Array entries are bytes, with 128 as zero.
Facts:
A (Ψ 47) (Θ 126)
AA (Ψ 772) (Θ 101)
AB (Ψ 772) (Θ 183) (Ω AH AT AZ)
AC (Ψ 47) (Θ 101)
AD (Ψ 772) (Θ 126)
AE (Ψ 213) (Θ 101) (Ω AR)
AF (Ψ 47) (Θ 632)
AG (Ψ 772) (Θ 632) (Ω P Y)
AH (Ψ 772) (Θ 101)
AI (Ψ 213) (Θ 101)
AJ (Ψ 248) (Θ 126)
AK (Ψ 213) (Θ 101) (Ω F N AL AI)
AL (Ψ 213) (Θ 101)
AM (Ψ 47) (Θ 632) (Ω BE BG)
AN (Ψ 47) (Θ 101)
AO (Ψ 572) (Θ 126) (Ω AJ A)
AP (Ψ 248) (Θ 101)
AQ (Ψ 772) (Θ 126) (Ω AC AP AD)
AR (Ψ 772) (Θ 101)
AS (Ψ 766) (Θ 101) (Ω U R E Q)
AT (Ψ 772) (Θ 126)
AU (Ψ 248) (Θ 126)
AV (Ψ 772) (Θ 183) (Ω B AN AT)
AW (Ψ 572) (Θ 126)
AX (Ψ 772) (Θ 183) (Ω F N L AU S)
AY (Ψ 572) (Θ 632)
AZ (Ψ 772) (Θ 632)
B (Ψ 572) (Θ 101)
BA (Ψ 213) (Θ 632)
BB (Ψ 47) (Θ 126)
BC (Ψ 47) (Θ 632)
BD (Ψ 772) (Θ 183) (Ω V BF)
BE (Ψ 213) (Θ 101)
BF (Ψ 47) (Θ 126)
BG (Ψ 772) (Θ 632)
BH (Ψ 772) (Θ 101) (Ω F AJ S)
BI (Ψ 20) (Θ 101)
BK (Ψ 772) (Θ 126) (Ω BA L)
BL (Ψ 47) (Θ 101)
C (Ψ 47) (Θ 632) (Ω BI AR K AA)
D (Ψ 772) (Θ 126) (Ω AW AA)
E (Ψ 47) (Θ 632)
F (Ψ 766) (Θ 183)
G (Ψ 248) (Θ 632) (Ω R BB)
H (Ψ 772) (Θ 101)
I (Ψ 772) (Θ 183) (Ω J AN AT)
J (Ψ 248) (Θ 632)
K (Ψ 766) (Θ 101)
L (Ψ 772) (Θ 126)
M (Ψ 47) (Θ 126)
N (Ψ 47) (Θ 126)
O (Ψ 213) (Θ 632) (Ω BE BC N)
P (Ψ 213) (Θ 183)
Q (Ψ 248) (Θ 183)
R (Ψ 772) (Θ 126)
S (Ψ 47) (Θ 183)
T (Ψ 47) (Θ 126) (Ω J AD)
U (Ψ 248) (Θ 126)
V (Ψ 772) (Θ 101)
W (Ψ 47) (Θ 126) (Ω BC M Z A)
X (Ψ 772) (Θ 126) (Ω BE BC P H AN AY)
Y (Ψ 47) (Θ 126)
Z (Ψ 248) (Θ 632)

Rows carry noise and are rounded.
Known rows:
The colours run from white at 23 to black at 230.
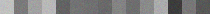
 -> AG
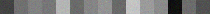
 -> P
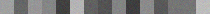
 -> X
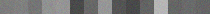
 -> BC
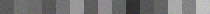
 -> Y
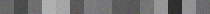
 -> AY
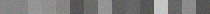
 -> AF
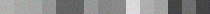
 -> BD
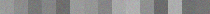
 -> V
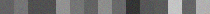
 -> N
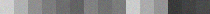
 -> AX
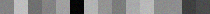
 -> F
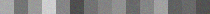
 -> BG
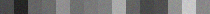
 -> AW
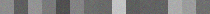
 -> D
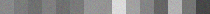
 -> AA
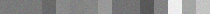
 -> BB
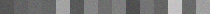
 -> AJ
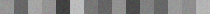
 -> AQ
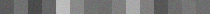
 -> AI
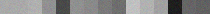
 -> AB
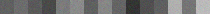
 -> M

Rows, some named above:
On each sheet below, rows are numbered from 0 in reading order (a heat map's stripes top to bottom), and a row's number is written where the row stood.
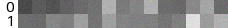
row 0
BI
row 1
U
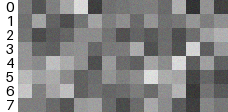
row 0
BA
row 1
BL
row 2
AO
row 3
L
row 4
G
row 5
BD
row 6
AG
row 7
AK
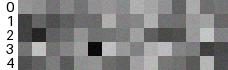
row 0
V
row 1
BI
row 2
AW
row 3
F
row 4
AE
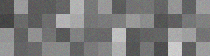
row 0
AN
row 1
BE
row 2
D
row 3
L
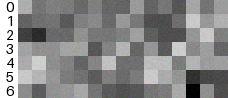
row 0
BK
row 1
BF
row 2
AW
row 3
E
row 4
AS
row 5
AX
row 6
O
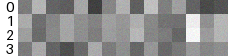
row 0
S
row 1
R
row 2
R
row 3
BL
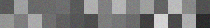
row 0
K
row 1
C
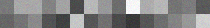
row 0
Q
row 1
T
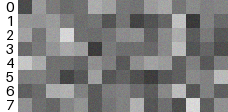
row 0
AP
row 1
AM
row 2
AZ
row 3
Z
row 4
BH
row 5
W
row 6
J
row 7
L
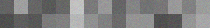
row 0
AC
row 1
B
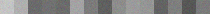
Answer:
BH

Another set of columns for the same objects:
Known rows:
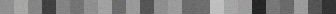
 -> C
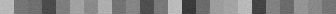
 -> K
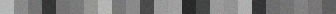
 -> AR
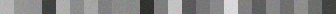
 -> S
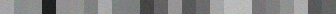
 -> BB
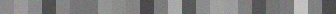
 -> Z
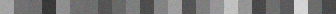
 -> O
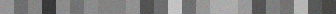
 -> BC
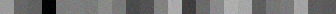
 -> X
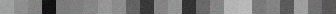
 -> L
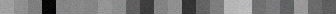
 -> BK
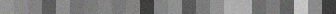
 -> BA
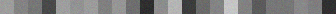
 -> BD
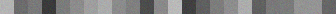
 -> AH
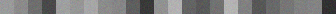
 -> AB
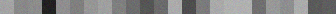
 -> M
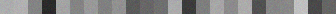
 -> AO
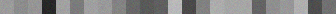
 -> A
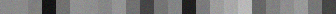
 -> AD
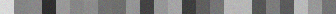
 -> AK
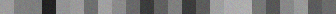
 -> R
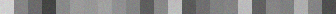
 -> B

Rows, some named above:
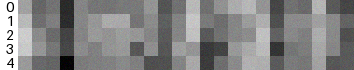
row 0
AM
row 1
AN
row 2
B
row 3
AE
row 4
X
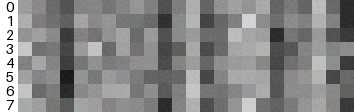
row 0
AY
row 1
P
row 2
C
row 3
AS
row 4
J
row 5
W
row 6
AN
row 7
Q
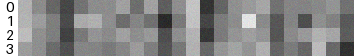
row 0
BI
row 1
F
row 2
AP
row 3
AY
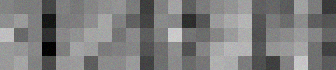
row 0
AZ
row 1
D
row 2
AN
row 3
T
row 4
G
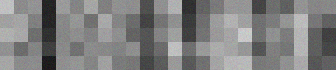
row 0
BH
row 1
U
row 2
AW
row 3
BC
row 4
BB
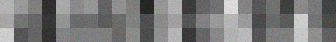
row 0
AX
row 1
O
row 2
BE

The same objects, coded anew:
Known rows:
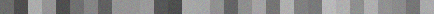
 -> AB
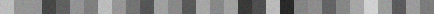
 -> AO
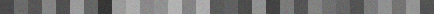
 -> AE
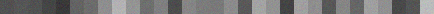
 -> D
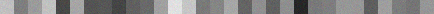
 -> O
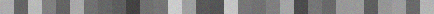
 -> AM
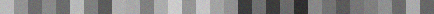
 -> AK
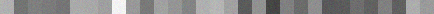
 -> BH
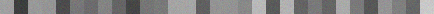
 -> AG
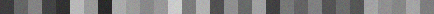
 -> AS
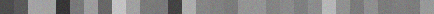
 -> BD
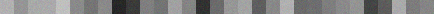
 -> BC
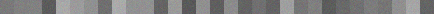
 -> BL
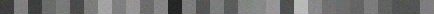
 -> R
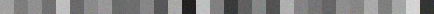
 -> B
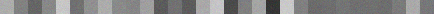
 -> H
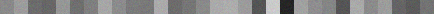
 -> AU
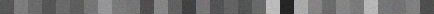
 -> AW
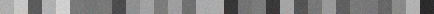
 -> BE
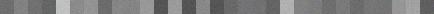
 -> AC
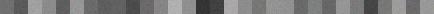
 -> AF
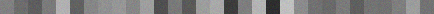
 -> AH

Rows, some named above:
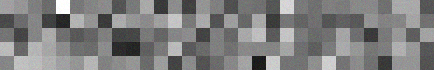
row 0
AN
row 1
AS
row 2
AZ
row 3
AY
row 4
S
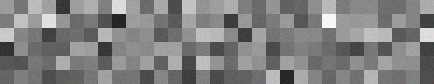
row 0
AX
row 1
P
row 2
X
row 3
K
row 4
AP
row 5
AW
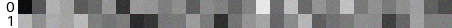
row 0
Q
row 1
BC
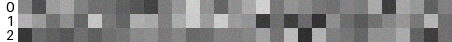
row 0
Z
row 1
AK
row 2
U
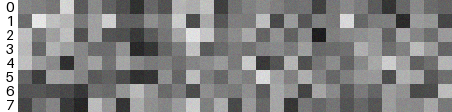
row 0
BA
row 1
F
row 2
O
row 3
AY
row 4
W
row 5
J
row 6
D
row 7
AS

